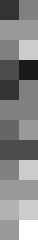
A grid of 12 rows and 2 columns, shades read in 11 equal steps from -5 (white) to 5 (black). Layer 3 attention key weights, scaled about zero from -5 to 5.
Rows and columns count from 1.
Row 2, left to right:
-1 -1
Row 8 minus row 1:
-1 2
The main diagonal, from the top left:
3 -1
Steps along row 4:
up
